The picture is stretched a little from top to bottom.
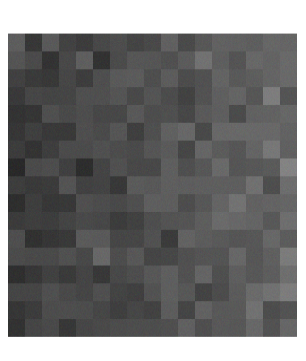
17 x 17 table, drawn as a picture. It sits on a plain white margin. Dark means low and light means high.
Slope: up to the right. Average level on the scale: 30%. Histogram: bell-shaped.
